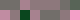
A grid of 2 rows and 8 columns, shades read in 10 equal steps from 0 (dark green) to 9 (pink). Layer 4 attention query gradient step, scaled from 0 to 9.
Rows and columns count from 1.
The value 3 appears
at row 1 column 8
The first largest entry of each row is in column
3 8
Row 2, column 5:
4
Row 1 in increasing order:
3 4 4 4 5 5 5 6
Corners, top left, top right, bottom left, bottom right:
4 3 7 9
